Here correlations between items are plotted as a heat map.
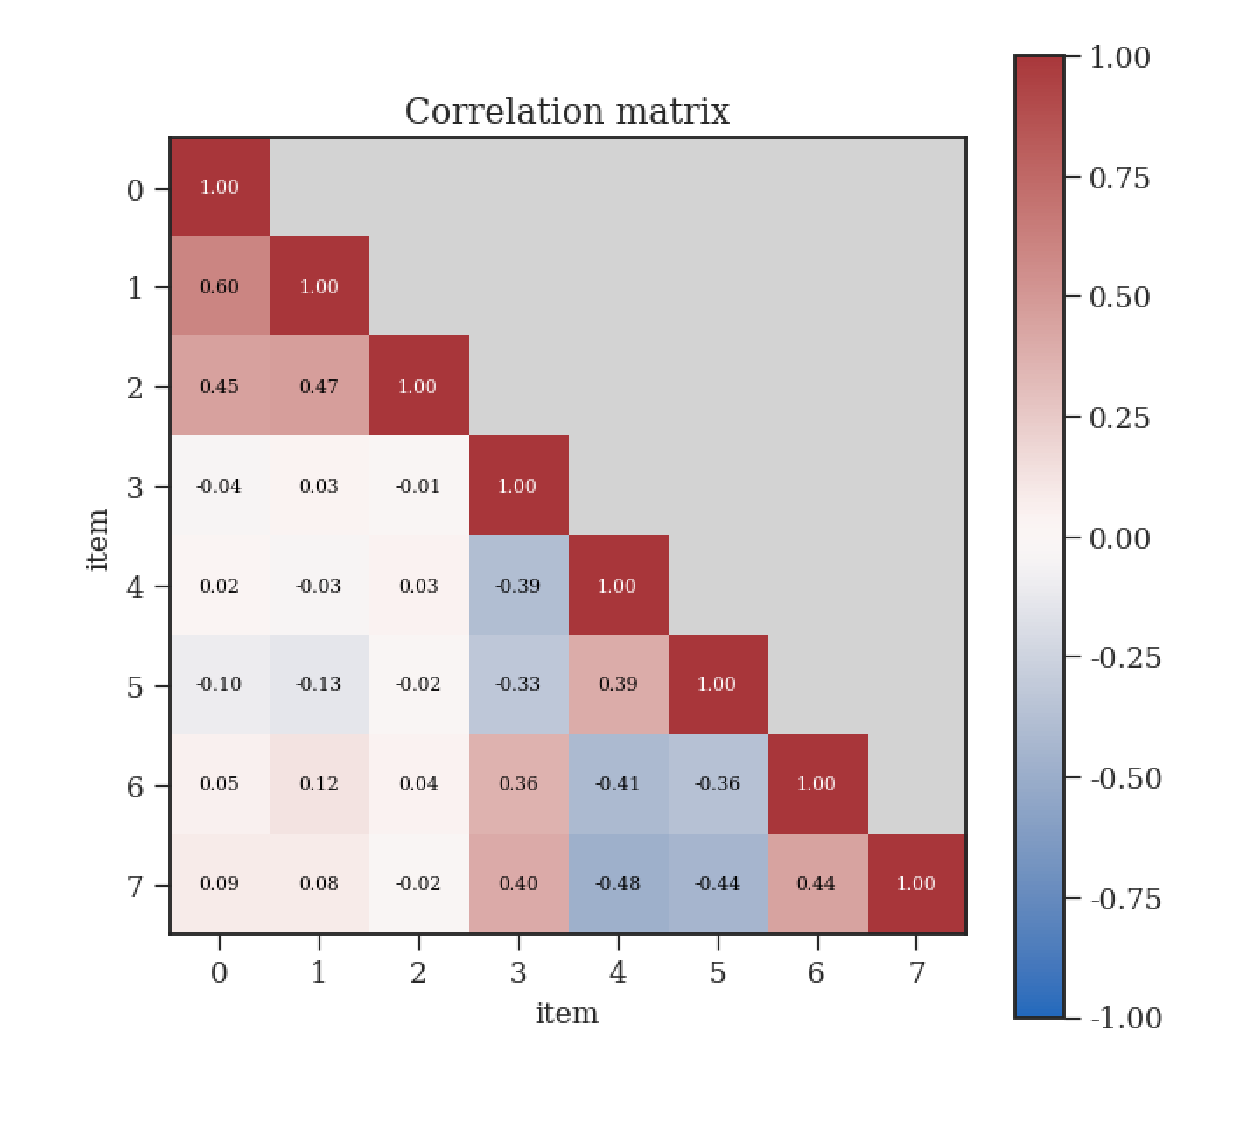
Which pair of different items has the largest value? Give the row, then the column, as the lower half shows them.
1, 0
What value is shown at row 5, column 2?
-0.02
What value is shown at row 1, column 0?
0.60
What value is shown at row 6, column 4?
-0.41
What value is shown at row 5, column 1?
-0.13
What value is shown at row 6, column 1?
0.12
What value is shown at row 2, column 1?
0.47
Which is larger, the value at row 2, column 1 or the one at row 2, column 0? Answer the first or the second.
the first
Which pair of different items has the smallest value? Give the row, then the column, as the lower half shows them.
7, 4
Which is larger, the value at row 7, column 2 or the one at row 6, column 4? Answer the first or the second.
the first
